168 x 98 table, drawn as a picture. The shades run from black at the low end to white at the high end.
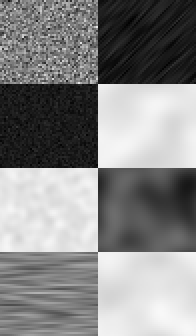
The table splits into 4 rows of 2 panels. Panel 1,1: middling, fine-grained, strong in contrast. Panel 1,2: very low, slanting up to the right, faint in contrast. Panel 2,1: very low, fine-grained, faint in contrast. Panel 2,2: very high, smooth, faint in contrast. Panel 3,1: very high, blotchy, faint in contrast. Panel 3,2: low, smooth. Panel 4,1: middling, streaked across. Panel 4,2: very high, smooth, faint in contrast.
